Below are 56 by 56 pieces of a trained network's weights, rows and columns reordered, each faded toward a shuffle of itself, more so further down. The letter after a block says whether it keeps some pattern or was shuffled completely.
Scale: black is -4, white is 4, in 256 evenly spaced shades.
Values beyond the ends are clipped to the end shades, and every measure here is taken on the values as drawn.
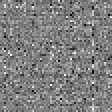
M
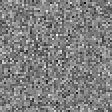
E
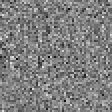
M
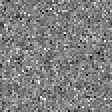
E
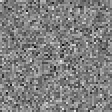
E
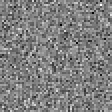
E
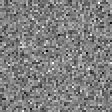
E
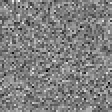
E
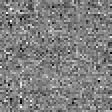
M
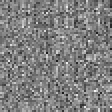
M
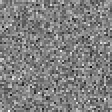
E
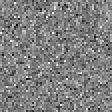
E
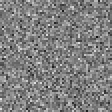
E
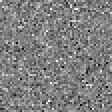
E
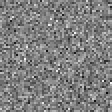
E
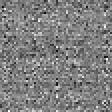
M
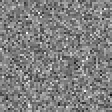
E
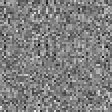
M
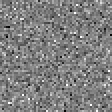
E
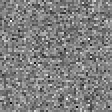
E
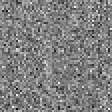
M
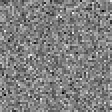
E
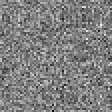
M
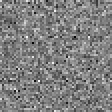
M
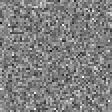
E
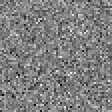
E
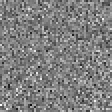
E
